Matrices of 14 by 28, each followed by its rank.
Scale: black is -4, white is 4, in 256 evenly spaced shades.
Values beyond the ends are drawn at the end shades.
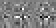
three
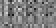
three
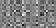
two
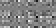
three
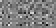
three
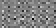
three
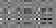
two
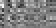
two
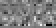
three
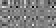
two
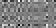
two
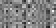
three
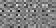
three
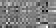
three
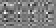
two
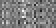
three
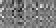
three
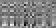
two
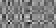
two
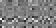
three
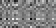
two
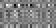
two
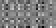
two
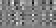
two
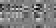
two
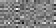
three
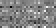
three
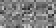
three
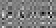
two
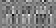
two
